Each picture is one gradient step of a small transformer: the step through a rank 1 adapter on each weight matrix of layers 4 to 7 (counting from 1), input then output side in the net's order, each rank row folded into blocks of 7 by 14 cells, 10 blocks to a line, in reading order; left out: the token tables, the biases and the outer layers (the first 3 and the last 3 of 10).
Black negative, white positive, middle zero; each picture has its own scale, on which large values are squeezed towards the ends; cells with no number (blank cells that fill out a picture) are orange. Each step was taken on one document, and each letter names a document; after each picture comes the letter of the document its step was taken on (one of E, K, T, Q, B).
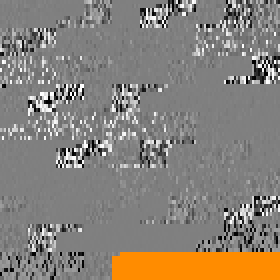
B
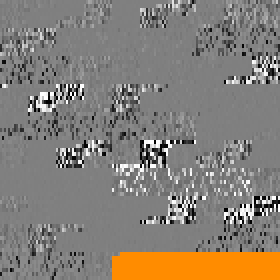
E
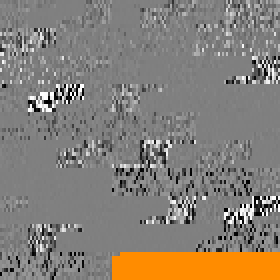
B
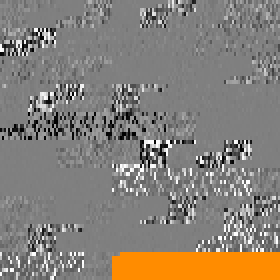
E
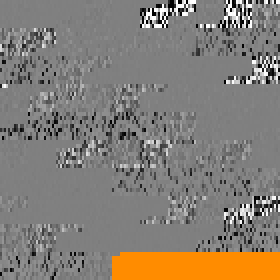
E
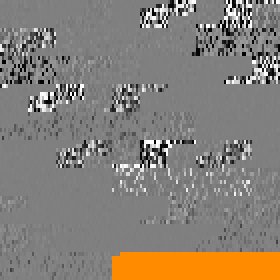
E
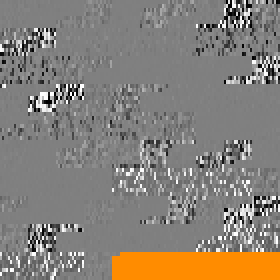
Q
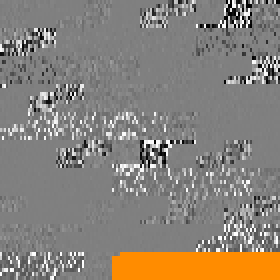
Q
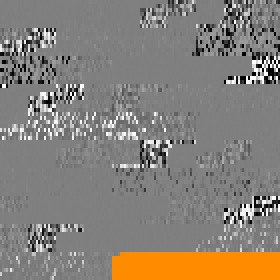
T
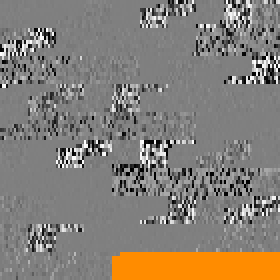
T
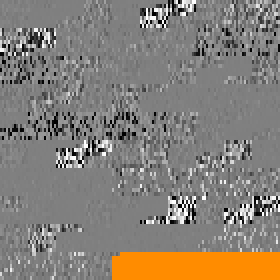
B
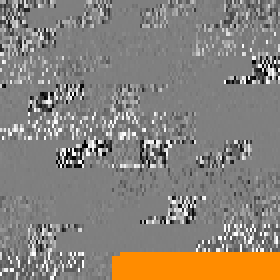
Q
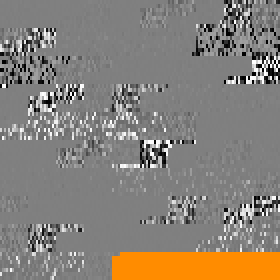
T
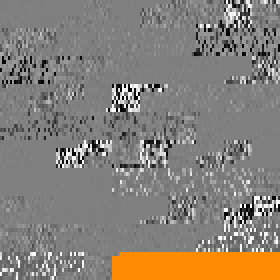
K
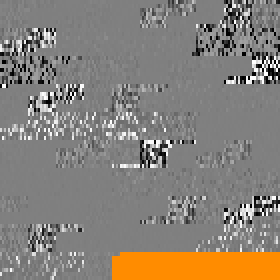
T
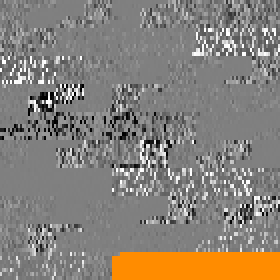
K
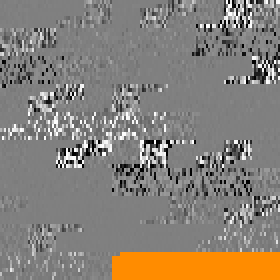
B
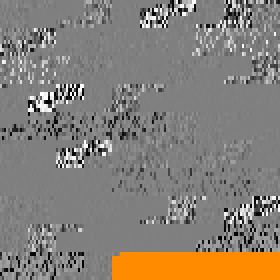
B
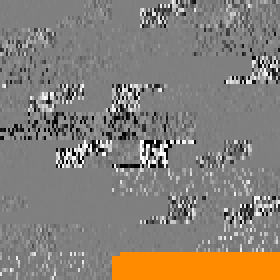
K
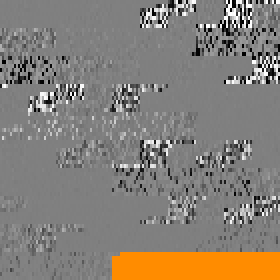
E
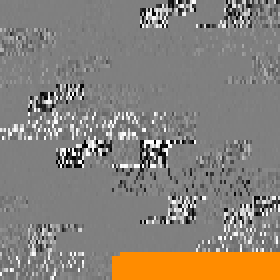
Q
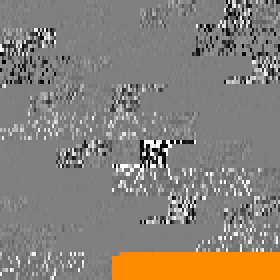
E
